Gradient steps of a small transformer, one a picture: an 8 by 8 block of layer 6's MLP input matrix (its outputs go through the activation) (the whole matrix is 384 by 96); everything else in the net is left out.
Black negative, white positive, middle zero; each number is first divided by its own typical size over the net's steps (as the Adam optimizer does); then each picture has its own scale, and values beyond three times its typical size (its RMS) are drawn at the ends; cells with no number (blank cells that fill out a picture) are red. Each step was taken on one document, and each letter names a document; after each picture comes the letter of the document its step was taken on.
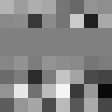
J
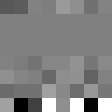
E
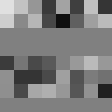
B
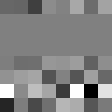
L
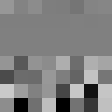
L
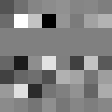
B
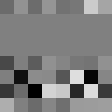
L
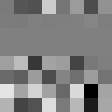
L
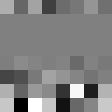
E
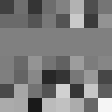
J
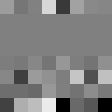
E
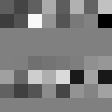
B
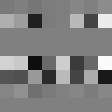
B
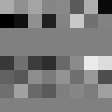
B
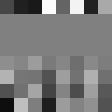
L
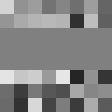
J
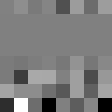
E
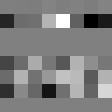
B
